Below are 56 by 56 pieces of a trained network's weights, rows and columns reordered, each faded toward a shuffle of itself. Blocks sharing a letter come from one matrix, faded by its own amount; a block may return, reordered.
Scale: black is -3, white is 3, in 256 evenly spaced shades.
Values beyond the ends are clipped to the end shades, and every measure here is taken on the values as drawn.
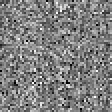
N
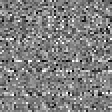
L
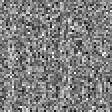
N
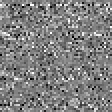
L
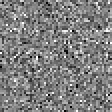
N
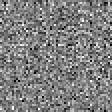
L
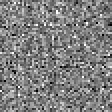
N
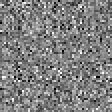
L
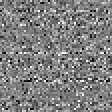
L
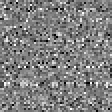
L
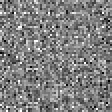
N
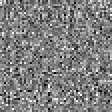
L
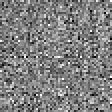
L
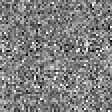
N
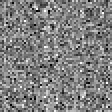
N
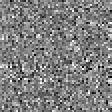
L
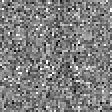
N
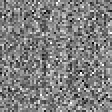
N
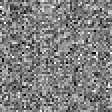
N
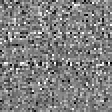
L
